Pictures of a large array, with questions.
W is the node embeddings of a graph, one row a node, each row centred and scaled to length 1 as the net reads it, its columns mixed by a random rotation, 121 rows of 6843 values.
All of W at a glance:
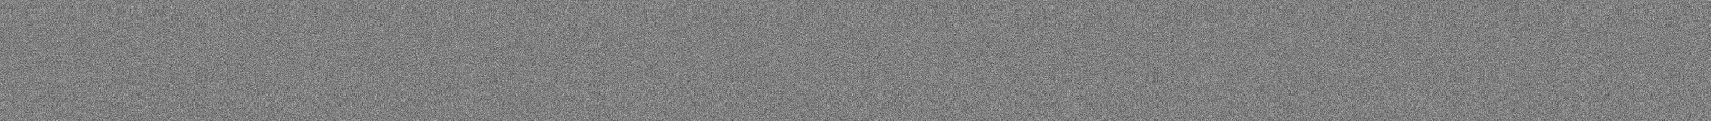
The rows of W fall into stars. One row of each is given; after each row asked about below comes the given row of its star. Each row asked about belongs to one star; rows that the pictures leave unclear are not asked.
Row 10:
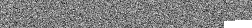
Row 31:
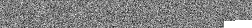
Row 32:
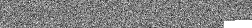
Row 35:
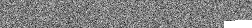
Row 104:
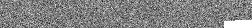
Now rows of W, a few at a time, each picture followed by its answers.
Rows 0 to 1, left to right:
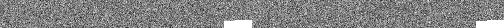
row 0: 32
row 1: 10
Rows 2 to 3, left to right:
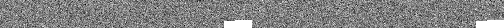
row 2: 35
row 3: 10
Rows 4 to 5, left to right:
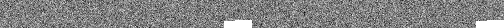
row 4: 32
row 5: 31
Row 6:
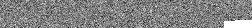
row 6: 31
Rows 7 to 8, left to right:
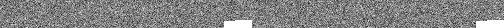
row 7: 31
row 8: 31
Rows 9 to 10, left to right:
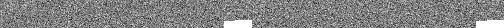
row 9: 10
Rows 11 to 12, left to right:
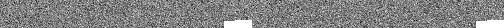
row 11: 10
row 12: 10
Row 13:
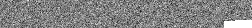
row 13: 31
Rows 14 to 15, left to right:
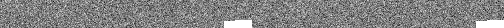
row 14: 10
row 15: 35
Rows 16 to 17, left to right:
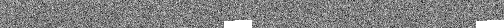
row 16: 10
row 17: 104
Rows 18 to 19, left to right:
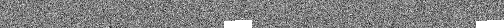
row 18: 104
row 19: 104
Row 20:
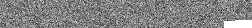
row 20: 35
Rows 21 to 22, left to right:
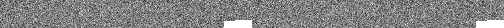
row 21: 31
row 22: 31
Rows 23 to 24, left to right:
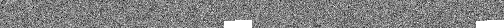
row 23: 104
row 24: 104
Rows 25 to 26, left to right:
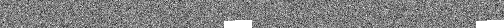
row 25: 32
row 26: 104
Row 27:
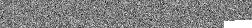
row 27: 32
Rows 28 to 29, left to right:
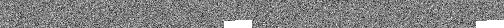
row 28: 35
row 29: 31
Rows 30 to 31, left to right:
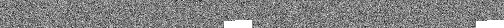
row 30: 35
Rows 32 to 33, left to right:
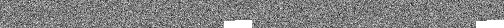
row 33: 10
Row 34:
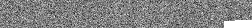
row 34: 31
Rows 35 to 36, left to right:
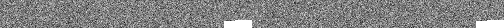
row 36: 10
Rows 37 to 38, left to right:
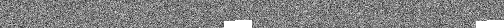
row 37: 31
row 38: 32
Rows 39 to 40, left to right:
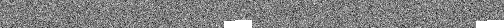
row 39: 35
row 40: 32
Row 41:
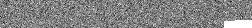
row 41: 32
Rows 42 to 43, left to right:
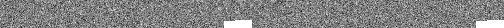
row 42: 31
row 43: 35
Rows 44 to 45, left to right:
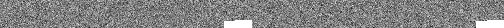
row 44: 10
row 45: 35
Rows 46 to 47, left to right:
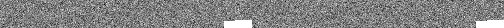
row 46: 10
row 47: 35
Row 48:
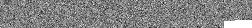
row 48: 32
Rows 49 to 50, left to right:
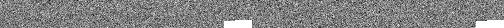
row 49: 104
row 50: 31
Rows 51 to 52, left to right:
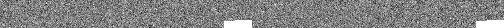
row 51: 32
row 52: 104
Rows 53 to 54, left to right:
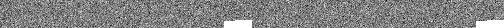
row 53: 31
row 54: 31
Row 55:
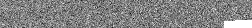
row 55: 32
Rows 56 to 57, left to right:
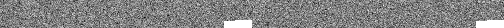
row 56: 104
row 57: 10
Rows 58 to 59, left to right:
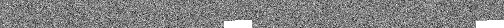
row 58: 35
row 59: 32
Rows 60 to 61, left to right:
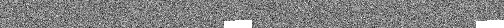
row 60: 10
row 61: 35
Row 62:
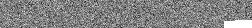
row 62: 35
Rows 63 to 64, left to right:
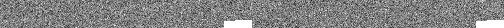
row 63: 31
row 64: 10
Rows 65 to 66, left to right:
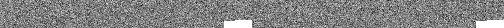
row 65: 10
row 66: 35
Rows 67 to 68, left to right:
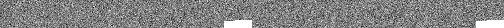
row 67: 32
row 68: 104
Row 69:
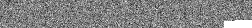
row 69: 32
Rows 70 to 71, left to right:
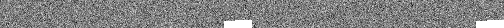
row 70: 104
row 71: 10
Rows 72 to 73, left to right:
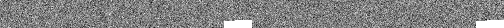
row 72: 32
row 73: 104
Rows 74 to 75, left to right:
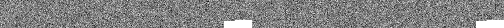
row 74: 10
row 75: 104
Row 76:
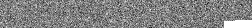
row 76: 32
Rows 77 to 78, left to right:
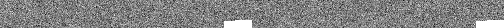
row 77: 104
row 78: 32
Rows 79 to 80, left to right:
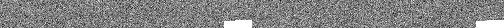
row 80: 32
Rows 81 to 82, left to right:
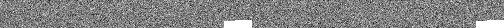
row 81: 32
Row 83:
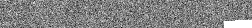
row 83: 35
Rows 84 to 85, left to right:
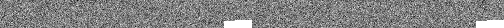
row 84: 104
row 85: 31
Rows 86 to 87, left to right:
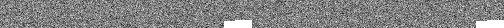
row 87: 35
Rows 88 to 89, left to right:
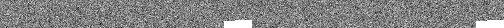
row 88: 35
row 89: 31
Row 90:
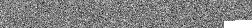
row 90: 10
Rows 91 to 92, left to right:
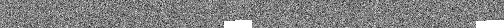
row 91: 10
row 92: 32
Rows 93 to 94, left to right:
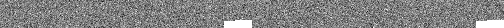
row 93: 104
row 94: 104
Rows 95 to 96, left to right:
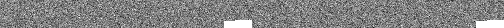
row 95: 104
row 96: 35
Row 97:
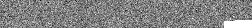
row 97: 32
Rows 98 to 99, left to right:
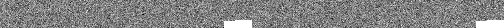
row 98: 35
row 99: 35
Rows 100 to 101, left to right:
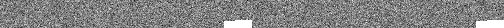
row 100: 31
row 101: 31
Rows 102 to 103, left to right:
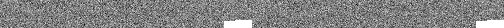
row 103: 10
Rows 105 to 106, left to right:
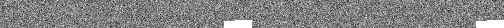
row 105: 104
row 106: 104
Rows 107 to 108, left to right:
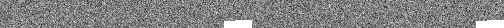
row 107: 32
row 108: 104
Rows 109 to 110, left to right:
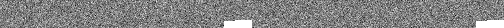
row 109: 31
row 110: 31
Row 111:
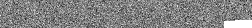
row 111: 104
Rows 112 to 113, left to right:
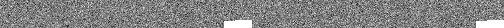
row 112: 31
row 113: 10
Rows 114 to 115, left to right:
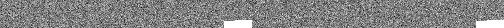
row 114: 35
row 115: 104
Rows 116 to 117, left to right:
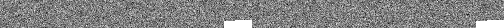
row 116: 104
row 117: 31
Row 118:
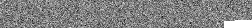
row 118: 35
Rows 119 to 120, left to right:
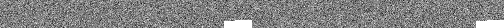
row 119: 32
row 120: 32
